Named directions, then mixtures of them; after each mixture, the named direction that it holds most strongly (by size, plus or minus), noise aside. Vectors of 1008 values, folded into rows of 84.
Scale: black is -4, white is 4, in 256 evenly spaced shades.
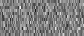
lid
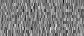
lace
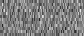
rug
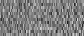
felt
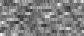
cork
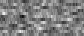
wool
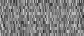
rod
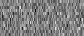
lid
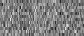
lid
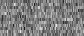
lace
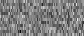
felt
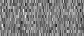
rod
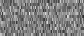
lid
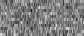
lace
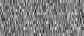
lid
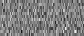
rug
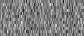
lace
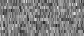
rod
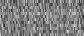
rod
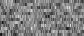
cork
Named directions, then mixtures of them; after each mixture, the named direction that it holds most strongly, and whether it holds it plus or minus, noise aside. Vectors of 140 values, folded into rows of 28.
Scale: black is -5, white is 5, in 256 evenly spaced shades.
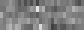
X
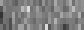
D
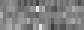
X, plus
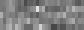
X, plus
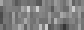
D, plus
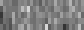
D, plus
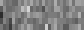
D, plus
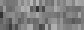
X, minus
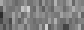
D, plus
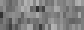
X, minus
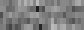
X, minus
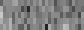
D, minus
